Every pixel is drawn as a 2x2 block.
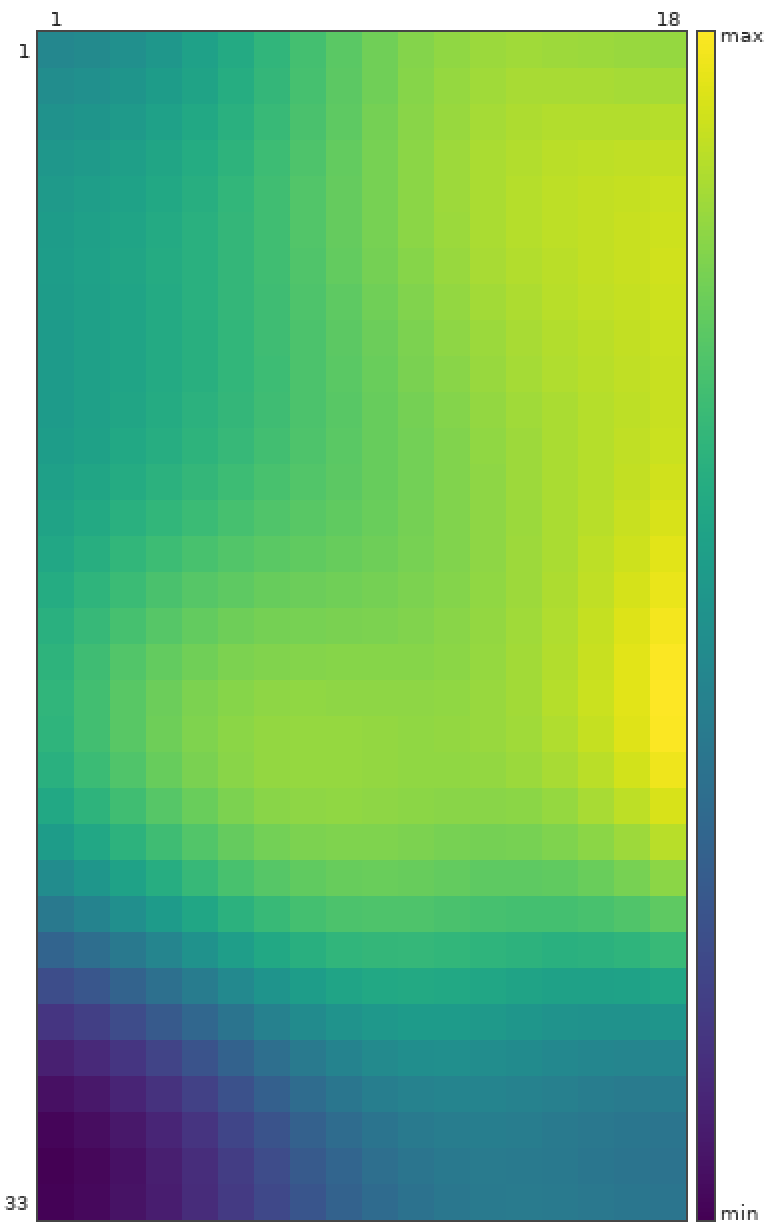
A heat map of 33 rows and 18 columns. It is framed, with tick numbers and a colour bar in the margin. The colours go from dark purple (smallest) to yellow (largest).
Ninth with the lowest average: bottom left. Lone odd cells: none. Histogram: skewed, a long tail of low values. Slope: up to the top right. Roughest part: bottom left.
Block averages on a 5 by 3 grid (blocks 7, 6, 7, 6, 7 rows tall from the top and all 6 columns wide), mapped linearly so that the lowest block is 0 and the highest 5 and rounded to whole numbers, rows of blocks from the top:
345
345
445
344
022
